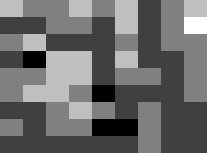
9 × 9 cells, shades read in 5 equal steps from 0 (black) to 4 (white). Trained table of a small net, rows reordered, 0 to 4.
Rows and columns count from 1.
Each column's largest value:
3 3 3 3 2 3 2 2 4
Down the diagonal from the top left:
3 1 1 3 1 1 2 1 1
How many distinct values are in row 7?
3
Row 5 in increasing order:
1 1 2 2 2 2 2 3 3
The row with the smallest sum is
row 9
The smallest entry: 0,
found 4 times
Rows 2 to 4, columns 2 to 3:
1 2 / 3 1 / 0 3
